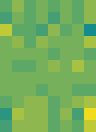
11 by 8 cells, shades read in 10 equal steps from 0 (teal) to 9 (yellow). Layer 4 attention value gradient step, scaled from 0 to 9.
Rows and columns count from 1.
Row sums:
30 27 27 35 30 33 32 29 35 36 34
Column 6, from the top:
4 4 3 4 4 4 4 4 4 5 4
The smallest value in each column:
1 3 3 2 2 3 2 0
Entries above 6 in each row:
0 0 1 0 0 0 0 0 0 1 1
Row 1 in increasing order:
3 3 3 3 4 4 5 5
